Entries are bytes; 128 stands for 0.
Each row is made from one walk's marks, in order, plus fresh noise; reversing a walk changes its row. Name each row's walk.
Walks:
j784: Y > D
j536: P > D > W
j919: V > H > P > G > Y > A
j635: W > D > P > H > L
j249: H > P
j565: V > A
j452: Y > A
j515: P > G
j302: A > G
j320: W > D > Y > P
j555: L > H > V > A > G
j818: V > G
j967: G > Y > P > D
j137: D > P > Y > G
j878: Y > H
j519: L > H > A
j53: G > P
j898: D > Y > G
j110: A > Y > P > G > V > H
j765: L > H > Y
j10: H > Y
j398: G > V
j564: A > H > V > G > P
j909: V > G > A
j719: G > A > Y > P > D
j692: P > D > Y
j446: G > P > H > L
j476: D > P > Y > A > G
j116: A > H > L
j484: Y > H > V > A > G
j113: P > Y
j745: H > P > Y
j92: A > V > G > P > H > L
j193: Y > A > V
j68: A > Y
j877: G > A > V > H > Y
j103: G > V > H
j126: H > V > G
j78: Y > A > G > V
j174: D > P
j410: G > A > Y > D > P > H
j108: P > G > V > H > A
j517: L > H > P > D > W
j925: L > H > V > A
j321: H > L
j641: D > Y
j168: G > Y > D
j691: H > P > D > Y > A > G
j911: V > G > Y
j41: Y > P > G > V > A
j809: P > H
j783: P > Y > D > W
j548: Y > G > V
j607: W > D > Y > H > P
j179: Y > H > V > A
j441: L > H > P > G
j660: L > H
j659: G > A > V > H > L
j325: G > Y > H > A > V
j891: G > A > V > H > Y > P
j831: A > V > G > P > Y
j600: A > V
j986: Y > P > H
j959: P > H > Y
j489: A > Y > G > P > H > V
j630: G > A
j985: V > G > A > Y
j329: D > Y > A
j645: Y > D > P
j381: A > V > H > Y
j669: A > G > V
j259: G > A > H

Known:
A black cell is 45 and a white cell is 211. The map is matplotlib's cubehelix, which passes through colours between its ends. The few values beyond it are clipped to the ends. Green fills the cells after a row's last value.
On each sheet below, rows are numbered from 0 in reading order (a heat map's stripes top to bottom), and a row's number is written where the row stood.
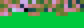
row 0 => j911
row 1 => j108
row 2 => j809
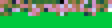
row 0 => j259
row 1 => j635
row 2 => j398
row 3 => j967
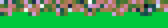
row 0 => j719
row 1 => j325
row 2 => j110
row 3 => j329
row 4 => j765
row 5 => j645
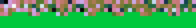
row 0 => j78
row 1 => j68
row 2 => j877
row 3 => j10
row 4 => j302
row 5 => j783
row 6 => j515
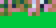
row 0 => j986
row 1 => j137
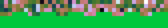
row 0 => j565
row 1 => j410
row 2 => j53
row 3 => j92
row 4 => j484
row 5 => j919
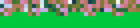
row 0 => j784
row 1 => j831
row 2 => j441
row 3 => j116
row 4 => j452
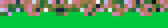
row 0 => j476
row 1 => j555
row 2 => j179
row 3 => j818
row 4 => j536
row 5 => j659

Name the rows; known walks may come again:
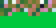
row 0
j41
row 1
j818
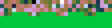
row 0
j110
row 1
j548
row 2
j919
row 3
j249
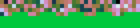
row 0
j193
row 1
j536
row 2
j113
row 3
j519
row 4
j669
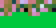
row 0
j381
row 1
j68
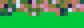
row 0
j174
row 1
j630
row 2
j103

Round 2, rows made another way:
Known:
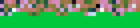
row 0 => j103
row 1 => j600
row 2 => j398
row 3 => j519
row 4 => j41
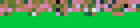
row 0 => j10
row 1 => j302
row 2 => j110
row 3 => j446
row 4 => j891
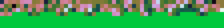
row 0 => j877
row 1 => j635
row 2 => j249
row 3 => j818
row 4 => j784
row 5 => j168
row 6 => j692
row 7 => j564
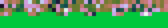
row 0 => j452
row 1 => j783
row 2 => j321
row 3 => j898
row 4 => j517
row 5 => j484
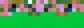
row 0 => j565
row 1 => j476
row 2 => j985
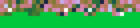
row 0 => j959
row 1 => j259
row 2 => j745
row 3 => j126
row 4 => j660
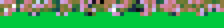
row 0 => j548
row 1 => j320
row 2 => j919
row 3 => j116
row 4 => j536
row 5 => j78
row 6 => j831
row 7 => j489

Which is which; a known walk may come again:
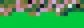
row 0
j68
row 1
j659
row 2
j692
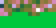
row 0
j645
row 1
j986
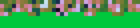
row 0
j325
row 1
j967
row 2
j108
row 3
j452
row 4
j911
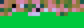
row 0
j891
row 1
j925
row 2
j10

